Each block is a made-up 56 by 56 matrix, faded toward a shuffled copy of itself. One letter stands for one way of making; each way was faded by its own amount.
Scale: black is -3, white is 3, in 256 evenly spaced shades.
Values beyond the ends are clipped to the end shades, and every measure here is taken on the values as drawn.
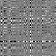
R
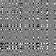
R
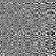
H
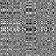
H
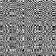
H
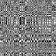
H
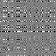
R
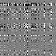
R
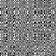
H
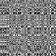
H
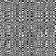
H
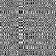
H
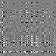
R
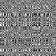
H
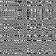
R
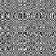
H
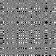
R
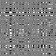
R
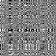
H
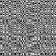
H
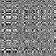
H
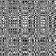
H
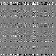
R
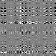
R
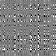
R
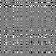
R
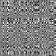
H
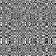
H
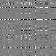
R
